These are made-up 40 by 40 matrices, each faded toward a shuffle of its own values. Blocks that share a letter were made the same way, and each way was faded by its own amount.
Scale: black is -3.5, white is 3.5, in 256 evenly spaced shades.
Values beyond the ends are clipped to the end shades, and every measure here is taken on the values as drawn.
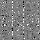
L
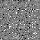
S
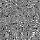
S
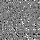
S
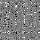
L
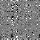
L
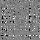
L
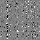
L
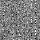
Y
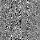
Y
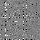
L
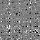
L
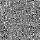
Y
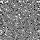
S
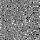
S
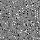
S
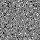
S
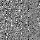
Y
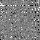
L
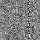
Y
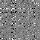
L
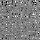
L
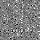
S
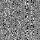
Y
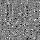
S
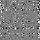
L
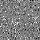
S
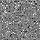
S
